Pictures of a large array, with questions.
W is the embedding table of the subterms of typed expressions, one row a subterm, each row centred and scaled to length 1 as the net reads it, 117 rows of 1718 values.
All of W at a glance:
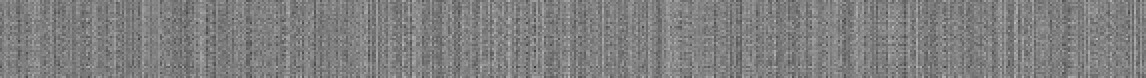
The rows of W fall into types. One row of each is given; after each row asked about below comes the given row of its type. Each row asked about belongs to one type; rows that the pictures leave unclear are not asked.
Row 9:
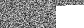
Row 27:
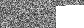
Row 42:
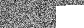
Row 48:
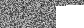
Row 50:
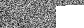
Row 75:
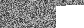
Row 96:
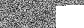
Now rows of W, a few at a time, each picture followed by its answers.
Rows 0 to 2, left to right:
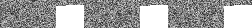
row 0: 27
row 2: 50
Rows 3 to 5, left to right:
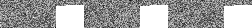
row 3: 9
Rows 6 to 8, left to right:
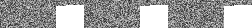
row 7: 75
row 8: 96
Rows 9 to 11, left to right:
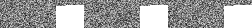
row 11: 50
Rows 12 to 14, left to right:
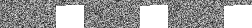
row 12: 9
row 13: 27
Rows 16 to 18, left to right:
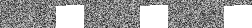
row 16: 42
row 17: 9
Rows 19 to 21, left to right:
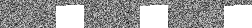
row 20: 96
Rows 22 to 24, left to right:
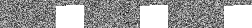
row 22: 96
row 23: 42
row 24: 9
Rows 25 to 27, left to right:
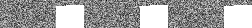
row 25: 96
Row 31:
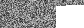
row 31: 75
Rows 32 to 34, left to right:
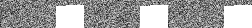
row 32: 27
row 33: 48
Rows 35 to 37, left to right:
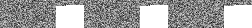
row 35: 96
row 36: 96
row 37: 9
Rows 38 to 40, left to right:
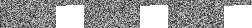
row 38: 75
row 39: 42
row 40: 9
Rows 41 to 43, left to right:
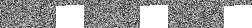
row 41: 48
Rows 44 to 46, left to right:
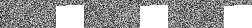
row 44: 50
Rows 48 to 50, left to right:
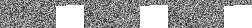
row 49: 75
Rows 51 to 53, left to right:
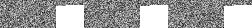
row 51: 50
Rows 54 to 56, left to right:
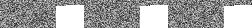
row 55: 96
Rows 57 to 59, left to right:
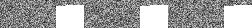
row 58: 27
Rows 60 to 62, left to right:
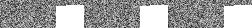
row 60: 42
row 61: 50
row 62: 75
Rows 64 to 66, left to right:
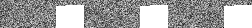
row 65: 27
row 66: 48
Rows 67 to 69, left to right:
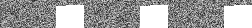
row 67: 27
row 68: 48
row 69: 75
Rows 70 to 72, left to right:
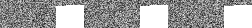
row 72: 9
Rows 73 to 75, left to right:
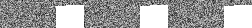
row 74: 48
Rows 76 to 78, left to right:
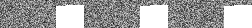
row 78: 96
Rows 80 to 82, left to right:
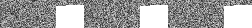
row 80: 27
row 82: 50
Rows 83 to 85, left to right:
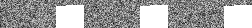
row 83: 75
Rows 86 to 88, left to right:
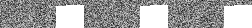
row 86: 42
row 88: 48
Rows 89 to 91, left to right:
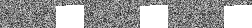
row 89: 50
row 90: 75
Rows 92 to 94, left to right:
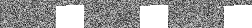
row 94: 42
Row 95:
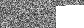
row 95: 27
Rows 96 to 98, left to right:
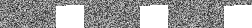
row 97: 48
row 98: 48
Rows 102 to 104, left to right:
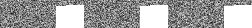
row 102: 48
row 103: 96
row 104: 9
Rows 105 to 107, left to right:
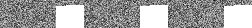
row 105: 96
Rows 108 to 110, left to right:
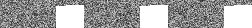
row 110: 27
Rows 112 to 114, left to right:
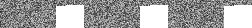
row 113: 48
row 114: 96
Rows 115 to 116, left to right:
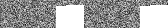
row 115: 96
